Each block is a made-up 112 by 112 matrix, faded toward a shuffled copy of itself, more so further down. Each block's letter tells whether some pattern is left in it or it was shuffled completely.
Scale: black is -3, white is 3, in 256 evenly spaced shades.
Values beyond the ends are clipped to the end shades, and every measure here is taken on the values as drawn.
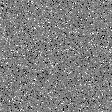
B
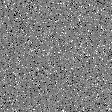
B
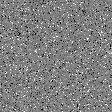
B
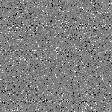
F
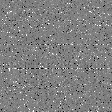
F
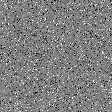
B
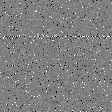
F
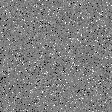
B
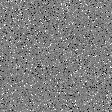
B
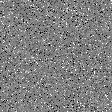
B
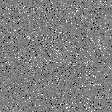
F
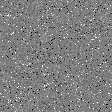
B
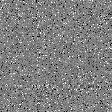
F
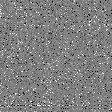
F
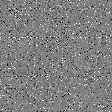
F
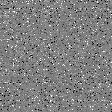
F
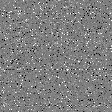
F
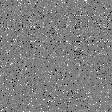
F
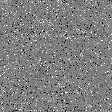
F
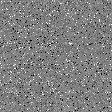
F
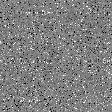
F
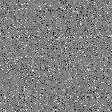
F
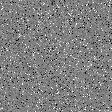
B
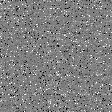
F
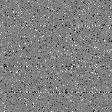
F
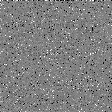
F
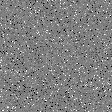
B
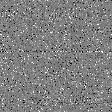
F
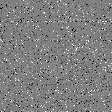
F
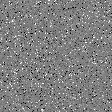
B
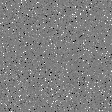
B
